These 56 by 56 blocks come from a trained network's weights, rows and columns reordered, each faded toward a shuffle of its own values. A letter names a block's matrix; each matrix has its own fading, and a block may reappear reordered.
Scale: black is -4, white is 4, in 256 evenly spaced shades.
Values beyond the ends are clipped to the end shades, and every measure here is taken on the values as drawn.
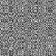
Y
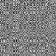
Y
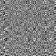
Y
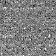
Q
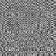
Y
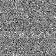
Q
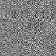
Y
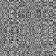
Y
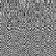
Y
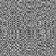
Y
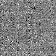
Q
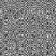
Y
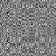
Y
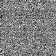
Q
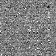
Q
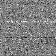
Q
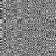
Y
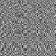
Y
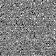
Q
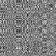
Y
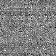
Q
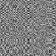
Y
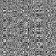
Y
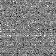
Q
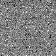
Q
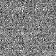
Q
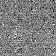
Q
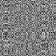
Y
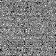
Q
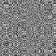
Y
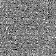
Q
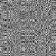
Y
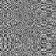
Y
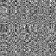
Y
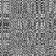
Y
